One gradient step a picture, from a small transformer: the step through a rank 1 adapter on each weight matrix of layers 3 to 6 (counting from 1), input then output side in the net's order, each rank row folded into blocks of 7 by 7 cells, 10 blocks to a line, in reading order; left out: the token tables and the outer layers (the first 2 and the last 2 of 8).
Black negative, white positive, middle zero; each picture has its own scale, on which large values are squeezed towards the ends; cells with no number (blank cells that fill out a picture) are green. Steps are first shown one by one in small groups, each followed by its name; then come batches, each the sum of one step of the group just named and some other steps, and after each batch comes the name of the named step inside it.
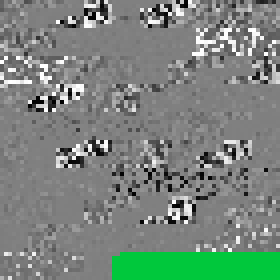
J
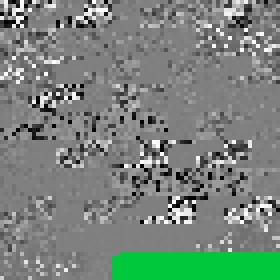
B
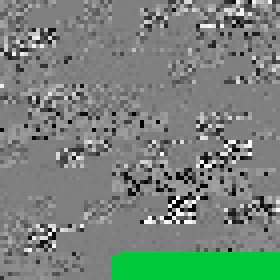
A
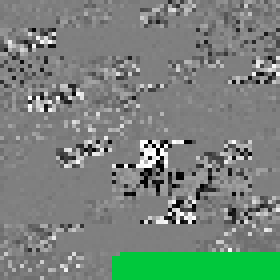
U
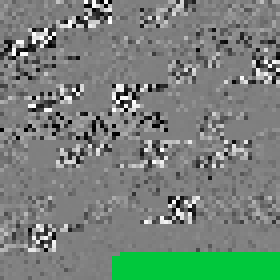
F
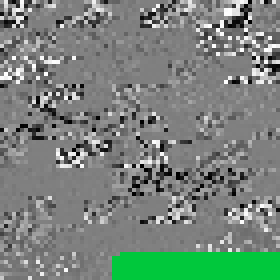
B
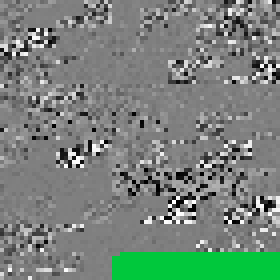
A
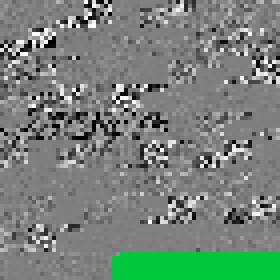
F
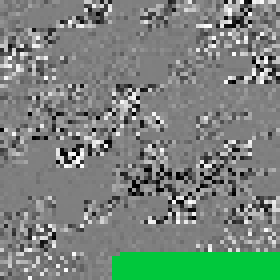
A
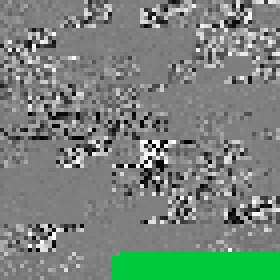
U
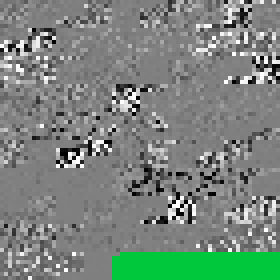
J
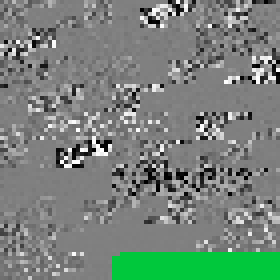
J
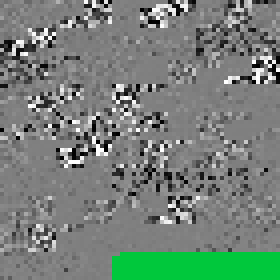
F
